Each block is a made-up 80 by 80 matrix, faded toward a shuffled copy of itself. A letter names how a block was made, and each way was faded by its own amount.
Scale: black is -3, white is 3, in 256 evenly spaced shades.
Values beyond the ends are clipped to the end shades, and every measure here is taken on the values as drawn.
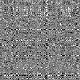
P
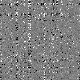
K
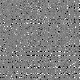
K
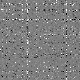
K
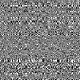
P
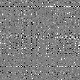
K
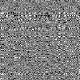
P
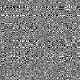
P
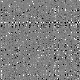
K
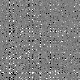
K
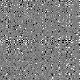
K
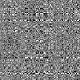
P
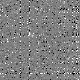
K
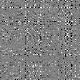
K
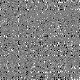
K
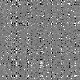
K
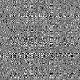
P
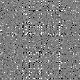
K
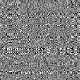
P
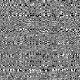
P
